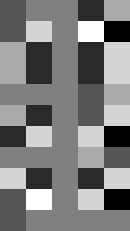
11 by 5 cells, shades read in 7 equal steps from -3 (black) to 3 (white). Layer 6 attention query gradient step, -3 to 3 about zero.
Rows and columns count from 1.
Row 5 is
0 0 0 -1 1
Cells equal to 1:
6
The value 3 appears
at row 2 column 4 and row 10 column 2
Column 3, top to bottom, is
0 0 0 0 0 0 0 0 0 0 0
